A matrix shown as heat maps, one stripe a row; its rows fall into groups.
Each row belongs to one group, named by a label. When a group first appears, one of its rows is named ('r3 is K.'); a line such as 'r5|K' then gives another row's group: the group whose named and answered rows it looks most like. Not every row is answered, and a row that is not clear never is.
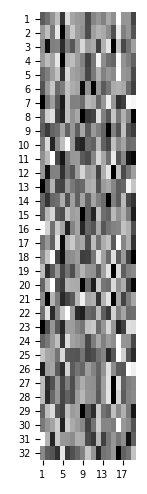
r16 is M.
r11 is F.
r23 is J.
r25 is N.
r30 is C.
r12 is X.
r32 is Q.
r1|C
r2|C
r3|X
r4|C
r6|F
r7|J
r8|F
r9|N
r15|F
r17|C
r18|F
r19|X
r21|X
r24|C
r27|X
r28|X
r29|F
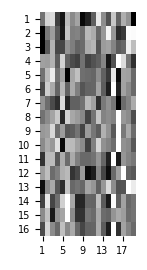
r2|J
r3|J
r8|C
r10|C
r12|N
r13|J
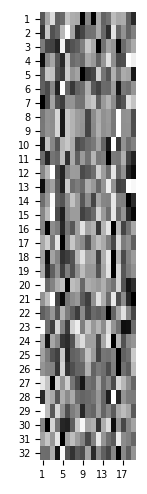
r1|F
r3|Q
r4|J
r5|F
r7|J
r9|C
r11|N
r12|F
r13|J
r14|F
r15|F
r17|C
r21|F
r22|N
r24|X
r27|M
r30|X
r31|C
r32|Q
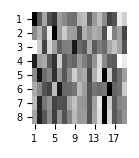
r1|J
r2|C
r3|M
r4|J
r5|X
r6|Q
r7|X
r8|X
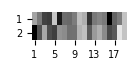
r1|Q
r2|J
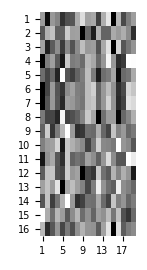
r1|X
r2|F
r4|J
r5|Q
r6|J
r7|J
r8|Q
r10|C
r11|J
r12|F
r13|C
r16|X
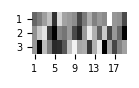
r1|C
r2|F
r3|X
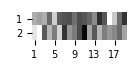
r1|N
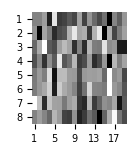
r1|Q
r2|X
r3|F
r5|C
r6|C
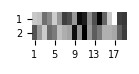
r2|F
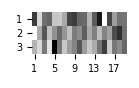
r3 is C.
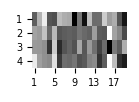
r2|N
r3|Q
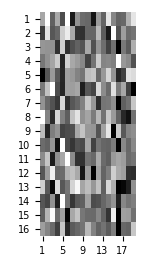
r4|C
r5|J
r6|F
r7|Q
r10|Q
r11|M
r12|F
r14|Q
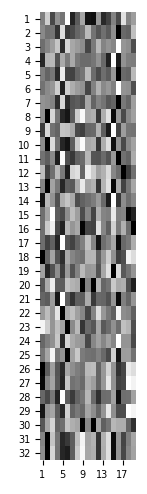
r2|Q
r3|C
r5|Q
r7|Q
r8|X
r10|X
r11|Q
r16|F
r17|Q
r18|J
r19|X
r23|M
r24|C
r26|J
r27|J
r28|Q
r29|J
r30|F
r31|X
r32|X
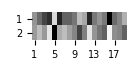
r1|Q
